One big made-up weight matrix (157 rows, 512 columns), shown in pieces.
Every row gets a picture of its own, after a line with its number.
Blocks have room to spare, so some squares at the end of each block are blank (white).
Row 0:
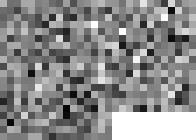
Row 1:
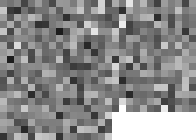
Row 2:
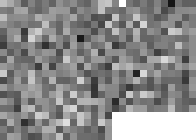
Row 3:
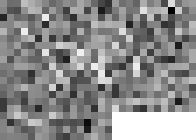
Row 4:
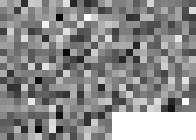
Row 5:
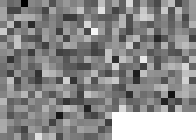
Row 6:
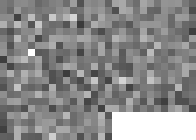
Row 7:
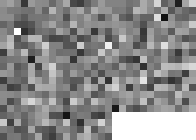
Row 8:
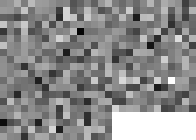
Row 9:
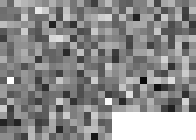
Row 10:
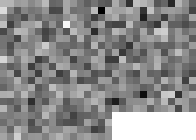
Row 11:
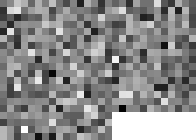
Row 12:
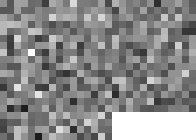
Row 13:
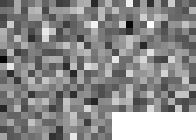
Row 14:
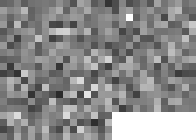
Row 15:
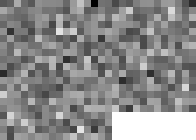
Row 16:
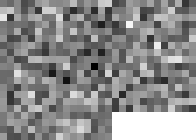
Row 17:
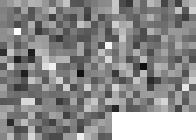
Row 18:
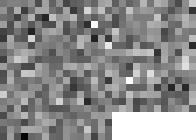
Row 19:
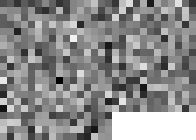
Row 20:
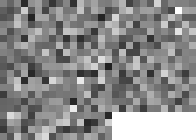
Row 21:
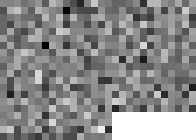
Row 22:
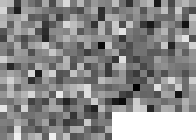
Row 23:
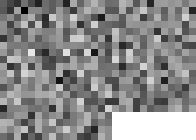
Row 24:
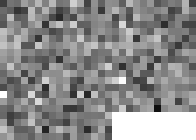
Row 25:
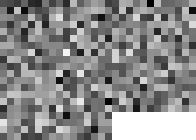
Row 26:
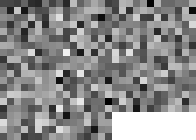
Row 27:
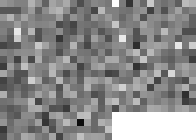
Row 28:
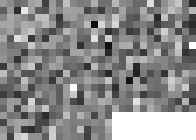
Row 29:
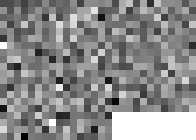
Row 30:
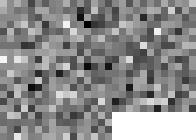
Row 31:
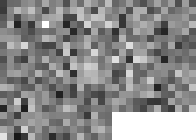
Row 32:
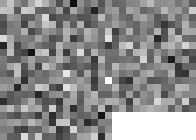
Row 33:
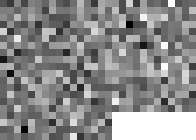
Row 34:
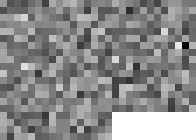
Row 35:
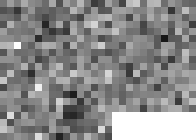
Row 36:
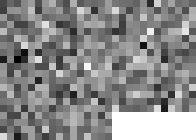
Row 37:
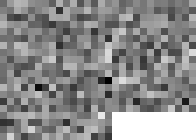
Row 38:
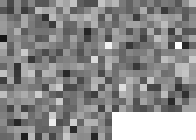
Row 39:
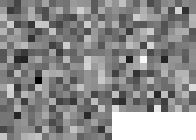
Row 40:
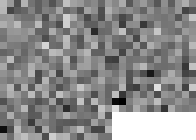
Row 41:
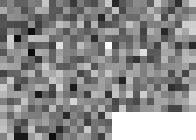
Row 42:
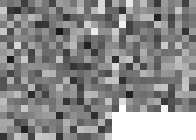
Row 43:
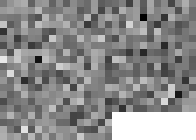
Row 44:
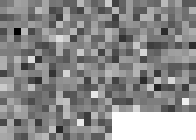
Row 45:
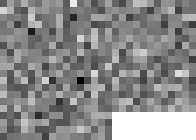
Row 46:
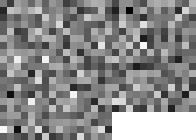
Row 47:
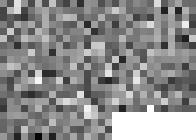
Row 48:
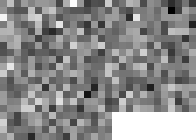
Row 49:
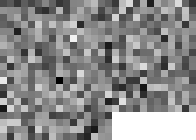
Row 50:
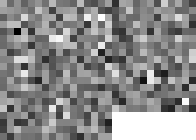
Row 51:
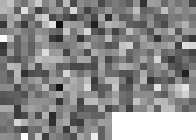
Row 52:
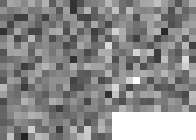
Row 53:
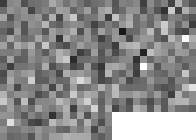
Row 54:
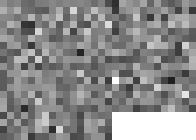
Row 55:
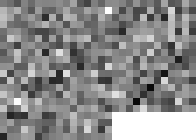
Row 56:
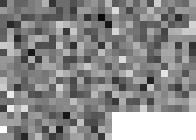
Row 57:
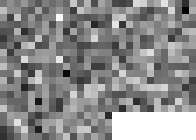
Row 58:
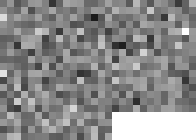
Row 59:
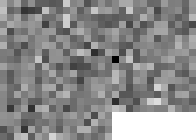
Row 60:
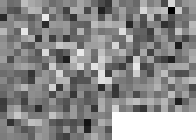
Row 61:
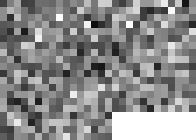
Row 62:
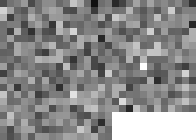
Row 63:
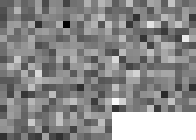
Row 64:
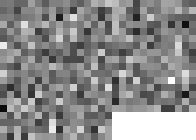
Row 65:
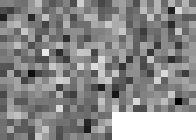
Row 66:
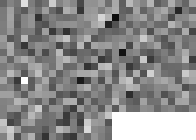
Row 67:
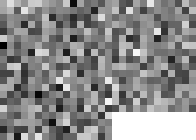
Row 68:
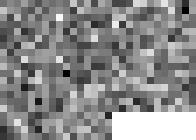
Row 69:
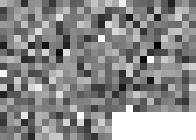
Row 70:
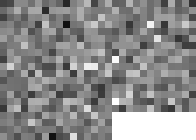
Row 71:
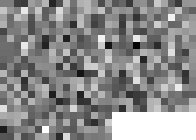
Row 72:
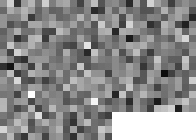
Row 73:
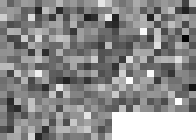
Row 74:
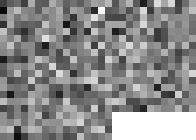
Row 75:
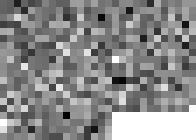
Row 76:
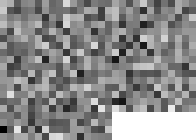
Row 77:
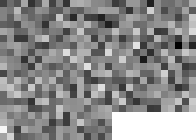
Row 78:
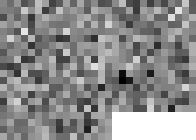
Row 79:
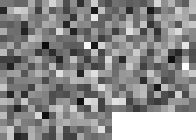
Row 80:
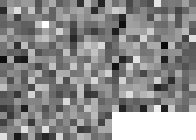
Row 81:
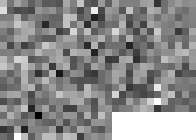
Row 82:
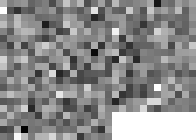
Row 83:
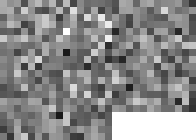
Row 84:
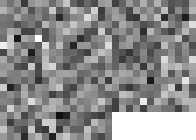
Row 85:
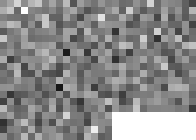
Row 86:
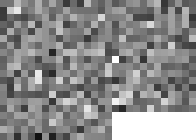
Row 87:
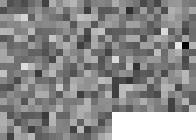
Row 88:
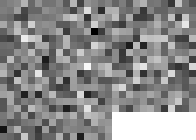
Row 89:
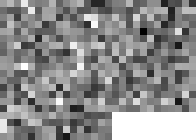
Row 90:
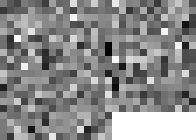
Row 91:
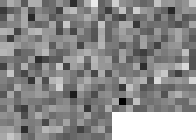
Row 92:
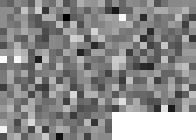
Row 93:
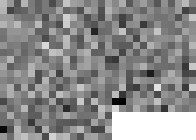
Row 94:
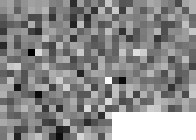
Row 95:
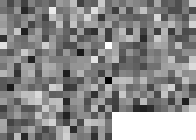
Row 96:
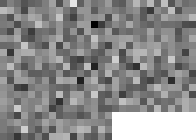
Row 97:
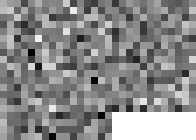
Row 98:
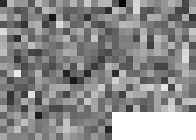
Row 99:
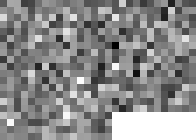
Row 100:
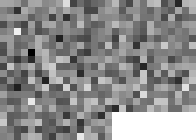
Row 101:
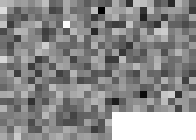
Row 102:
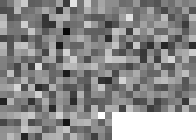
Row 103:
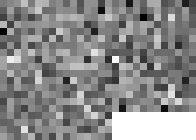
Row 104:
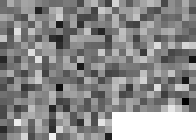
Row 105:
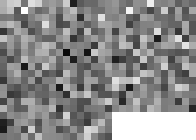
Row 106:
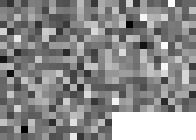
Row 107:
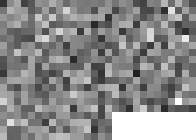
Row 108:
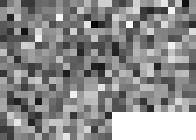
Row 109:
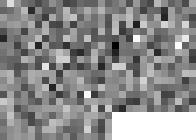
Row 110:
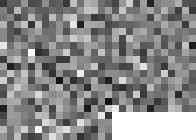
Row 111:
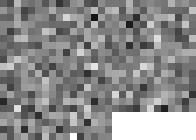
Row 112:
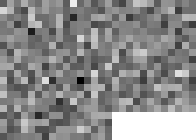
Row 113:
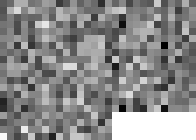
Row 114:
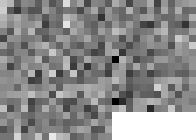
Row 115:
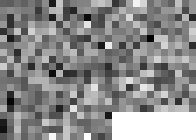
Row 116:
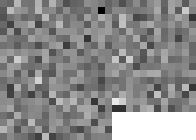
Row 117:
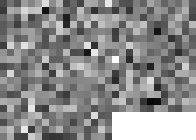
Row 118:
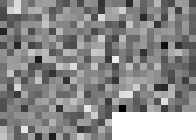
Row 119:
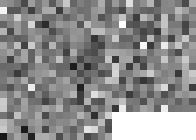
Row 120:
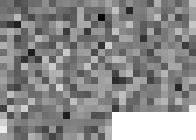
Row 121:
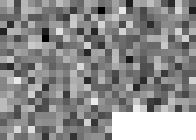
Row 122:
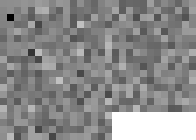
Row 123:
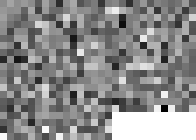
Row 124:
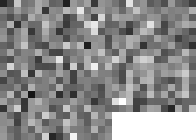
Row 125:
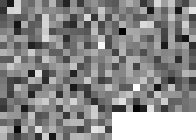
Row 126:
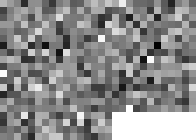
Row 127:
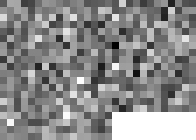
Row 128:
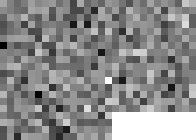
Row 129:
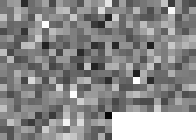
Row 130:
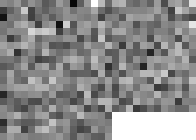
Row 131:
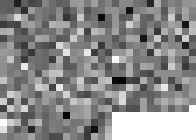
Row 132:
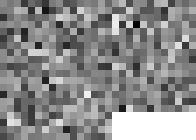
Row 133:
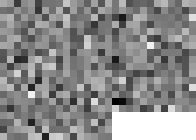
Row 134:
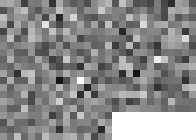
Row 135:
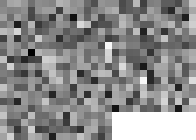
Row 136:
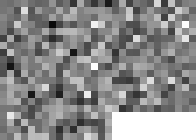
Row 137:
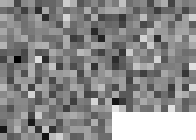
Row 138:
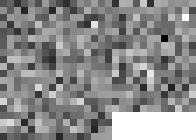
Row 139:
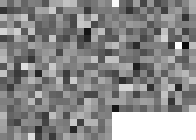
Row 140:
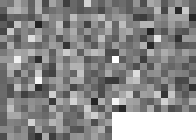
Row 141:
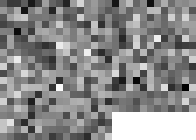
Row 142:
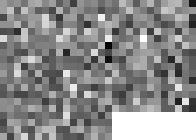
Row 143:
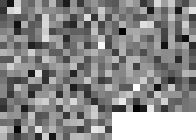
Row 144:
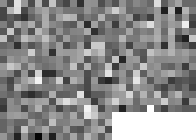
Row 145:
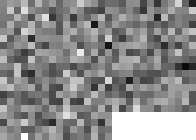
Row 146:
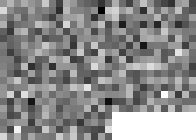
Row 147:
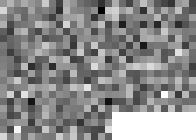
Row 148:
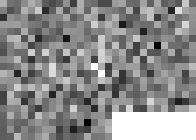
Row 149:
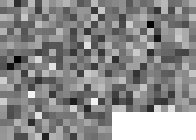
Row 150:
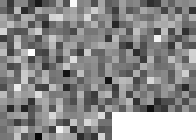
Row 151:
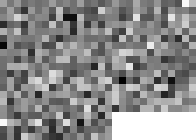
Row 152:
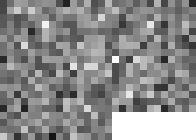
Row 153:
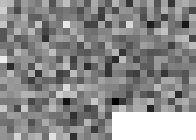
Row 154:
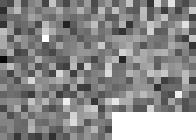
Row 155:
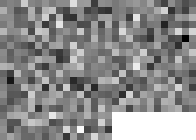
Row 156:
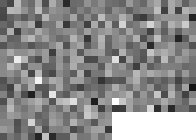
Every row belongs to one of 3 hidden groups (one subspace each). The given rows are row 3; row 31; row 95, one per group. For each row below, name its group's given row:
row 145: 95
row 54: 95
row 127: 3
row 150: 95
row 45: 3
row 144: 31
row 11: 31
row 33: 31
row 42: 31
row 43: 31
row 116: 31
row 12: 95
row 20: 3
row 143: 31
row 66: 3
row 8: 95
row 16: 3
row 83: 95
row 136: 3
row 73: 3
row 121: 31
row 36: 31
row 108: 3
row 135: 95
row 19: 95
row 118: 31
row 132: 3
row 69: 3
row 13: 31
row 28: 95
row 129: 3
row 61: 3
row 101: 31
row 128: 95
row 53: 3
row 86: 31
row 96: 3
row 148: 3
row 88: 31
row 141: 95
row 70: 31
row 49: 95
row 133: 31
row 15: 3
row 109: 3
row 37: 95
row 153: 31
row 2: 3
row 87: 95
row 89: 3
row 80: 31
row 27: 95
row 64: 95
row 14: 3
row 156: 31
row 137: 31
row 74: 31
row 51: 95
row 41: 95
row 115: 3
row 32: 95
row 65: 3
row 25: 95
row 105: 95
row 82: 31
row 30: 31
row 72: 31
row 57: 3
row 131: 95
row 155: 3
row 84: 95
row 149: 31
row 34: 95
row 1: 31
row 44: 95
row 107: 3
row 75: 95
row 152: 31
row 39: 31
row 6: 95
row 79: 31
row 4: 95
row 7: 95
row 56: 95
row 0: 3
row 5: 31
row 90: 95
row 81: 31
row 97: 95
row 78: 3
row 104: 95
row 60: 3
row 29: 95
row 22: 31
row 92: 31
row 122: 95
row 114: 31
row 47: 31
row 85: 95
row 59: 31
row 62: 3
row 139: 95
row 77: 95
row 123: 31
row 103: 31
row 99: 3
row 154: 31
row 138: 95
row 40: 31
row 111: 31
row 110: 95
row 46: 31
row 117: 31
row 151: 95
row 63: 31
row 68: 3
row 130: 3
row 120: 95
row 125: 31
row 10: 31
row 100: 95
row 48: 3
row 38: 95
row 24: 3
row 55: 3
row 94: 95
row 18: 95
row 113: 31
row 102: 95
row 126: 3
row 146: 31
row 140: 31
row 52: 95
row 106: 31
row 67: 95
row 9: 95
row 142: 95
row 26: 95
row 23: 95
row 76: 31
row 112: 3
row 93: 31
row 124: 31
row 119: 31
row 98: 3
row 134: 3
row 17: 95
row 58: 3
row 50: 95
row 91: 3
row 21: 31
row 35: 3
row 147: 31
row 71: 3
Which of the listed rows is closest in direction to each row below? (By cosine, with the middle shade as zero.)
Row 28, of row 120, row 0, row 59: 59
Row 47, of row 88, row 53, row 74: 88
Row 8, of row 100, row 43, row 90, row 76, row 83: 83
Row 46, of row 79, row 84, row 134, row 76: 79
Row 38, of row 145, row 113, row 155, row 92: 92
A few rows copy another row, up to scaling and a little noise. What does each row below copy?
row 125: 143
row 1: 42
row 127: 99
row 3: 60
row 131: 75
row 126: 69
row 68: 57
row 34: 87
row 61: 108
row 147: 146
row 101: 10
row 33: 106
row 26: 25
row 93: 40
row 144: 47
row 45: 112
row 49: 19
